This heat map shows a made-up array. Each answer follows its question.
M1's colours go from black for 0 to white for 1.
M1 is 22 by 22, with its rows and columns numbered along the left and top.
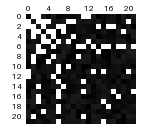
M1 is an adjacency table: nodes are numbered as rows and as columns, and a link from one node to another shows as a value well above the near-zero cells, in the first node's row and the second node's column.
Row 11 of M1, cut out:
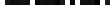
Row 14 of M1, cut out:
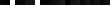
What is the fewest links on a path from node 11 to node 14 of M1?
3
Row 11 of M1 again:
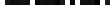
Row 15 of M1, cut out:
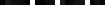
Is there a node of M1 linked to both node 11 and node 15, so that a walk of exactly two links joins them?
yes
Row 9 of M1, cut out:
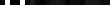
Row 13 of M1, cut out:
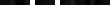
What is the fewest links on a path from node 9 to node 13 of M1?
4
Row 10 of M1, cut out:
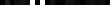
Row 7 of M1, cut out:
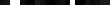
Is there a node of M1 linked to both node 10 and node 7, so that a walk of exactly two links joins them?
no
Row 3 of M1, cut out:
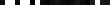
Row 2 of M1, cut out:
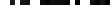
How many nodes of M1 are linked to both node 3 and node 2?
2
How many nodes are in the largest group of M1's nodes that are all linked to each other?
3
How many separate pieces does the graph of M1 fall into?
1
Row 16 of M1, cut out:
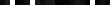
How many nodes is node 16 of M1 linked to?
3
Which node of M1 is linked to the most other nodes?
node 6
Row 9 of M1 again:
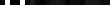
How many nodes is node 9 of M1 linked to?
2
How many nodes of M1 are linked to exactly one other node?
0
